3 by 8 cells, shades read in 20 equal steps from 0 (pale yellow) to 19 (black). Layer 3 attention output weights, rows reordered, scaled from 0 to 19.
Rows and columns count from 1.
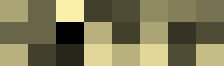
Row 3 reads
5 14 16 2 5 2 13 4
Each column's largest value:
11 14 19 14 14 8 15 13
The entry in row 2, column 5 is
14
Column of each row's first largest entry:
4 3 3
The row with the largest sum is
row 2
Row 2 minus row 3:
6 -3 3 3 9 4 2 9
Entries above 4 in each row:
7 8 5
